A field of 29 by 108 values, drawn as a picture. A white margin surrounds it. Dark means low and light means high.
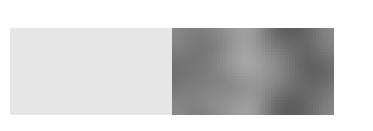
It is made of 1 by 2 panels. Panel 1,1: very high, flat. Panel 1,2: middling, smooth.
